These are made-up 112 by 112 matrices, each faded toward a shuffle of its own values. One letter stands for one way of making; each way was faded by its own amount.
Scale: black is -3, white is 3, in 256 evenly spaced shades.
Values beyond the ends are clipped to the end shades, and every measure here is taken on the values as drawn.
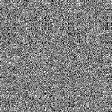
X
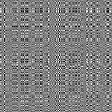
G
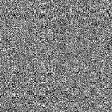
X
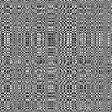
G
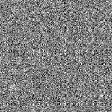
X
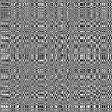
G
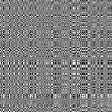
G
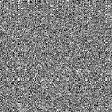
X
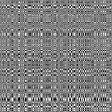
G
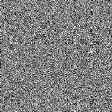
X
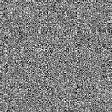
X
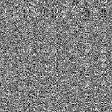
X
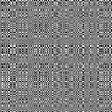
G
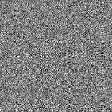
X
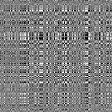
G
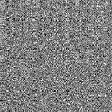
X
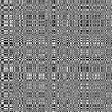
G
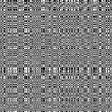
G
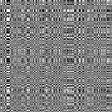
G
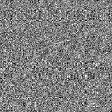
X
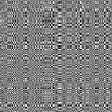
G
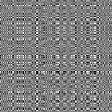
G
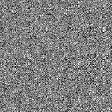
X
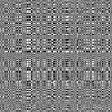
G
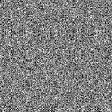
X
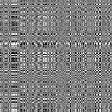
G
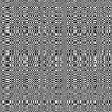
G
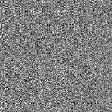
X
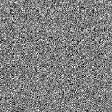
X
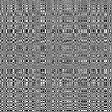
G
